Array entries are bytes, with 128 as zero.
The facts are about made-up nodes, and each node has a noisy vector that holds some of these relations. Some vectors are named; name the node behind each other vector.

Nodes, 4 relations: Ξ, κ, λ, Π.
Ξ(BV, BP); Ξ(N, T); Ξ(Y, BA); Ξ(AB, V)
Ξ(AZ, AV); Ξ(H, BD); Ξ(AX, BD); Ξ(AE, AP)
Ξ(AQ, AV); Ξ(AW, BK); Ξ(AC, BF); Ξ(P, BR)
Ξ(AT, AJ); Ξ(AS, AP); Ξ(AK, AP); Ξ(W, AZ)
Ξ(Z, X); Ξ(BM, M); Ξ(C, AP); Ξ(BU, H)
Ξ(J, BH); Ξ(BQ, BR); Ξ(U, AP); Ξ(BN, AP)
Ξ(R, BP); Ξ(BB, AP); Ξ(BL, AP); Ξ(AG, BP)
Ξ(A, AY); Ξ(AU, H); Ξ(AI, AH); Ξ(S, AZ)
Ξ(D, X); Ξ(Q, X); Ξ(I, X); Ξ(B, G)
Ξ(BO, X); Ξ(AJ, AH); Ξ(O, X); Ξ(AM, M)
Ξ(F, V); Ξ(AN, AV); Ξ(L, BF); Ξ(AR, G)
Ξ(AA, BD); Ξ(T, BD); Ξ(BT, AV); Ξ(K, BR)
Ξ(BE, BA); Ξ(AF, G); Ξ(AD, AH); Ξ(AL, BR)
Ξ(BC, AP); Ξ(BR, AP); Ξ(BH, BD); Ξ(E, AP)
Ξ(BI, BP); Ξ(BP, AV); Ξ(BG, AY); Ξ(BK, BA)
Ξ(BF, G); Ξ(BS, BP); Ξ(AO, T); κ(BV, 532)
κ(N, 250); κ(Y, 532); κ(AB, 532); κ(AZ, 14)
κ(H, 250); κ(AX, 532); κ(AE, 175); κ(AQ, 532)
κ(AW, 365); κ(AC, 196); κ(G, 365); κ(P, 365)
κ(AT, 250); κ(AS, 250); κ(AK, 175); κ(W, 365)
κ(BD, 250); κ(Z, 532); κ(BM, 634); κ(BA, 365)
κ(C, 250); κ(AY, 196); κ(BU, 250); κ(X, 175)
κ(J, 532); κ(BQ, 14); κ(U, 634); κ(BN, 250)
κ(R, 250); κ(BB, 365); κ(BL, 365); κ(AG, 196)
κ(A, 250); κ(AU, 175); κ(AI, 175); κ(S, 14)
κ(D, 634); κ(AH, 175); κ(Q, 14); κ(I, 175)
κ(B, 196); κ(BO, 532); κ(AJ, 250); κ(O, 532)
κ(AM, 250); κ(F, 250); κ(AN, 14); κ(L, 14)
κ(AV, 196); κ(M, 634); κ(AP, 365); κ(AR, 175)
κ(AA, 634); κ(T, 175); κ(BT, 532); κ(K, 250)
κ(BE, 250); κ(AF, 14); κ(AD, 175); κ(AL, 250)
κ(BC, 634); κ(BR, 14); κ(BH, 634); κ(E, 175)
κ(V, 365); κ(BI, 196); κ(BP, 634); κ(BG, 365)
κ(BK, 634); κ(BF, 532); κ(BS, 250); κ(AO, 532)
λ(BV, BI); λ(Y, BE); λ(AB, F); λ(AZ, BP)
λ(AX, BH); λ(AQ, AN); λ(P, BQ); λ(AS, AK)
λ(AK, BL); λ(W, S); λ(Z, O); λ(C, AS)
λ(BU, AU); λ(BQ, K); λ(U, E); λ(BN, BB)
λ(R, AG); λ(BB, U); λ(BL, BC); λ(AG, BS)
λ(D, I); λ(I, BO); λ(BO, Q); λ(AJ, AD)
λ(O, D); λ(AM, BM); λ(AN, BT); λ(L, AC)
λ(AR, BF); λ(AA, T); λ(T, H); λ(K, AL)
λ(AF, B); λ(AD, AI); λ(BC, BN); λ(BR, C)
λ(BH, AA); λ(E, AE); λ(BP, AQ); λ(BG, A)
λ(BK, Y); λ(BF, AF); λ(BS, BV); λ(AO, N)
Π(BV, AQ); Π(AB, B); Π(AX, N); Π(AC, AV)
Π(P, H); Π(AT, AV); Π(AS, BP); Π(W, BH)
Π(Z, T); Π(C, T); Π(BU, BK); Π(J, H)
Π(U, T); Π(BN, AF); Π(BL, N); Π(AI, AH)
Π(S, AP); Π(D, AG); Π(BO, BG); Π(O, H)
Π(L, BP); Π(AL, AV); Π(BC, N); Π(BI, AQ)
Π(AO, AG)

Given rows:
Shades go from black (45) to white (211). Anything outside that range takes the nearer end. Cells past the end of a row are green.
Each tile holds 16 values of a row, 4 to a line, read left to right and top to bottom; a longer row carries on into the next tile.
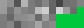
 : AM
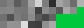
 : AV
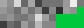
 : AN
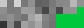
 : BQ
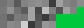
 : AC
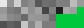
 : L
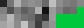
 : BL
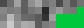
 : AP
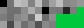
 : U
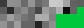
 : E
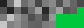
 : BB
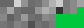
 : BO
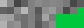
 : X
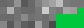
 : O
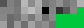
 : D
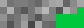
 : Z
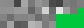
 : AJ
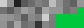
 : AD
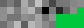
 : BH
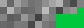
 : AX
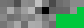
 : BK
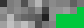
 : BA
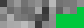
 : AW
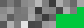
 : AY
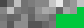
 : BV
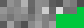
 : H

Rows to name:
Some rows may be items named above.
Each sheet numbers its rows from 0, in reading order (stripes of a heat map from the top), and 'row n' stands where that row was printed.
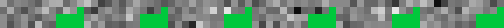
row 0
Z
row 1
I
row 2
AL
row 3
BC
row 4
BS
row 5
AR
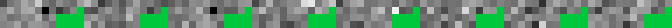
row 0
M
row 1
I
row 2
BM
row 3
BV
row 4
BN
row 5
AO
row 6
J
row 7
AK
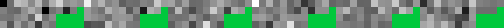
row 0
U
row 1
L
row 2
AO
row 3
BR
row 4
BF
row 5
BL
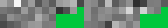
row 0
Q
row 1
BD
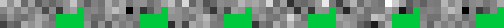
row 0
S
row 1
D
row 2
BQ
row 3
AN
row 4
AE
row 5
D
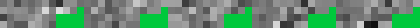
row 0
R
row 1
AQ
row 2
T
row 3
B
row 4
BI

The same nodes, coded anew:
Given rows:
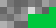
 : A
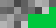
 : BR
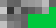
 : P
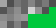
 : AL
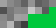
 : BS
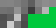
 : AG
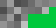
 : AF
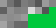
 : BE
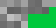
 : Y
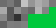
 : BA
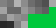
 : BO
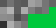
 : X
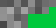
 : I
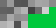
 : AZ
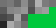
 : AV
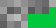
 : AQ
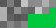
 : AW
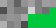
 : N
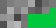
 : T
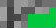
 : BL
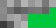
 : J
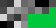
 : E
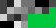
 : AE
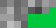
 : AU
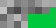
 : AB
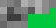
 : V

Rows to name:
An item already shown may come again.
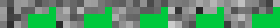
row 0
BL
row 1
X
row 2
AK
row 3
W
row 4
BV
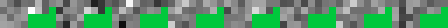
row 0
AT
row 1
BN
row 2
BC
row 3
BM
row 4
BD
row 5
I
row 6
BM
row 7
BL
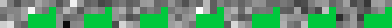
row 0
AJ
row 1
BC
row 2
AH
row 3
AT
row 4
AH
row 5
BQ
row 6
AC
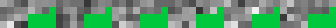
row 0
R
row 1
B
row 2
AH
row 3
S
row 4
AJ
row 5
BF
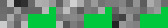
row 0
L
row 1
AA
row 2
AY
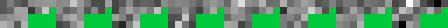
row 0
S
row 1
BT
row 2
Q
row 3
AG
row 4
BP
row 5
H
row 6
AN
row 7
U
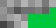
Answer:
J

